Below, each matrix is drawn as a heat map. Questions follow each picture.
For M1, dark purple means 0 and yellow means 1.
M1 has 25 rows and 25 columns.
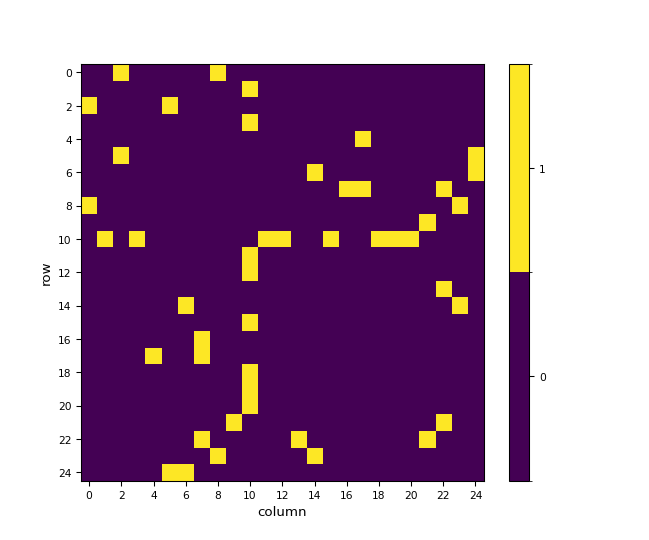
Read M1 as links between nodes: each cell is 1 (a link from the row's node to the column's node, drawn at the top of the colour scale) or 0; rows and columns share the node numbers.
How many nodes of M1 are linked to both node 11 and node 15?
1
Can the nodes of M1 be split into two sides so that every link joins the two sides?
yes
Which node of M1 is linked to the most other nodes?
node 10
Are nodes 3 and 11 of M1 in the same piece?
yes
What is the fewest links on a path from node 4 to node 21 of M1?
4
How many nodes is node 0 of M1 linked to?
2
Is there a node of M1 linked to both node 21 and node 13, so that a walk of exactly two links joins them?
yes
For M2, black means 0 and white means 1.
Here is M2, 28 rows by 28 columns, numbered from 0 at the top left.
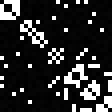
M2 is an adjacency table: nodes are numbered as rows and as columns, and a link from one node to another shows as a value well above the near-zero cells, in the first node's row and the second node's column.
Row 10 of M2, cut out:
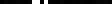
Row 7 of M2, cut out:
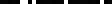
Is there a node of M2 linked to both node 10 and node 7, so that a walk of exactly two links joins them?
yes
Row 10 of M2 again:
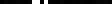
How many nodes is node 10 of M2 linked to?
3
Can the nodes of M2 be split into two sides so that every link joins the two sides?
no
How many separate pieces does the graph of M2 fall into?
1
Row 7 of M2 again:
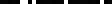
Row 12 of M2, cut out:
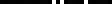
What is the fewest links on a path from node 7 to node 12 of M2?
4
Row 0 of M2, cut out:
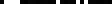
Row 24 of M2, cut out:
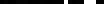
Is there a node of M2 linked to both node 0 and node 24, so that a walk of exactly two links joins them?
yes
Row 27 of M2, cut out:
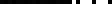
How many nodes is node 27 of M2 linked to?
7
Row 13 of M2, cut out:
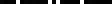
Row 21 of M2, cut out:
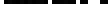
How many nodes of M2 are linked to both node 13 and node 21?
1
